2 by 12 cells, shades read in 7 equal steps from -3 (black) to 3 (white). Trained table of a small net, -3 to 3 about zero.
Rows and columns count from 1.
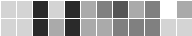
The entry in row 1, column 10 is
0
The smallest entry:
-2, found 4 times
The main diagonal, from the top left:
2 2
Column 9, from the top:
1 0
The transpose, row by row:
2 2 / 2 2 / -2 -2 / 2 1 / -2 -2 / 1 1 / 0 1 / -1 0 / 1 0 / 0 0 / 3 2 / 1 2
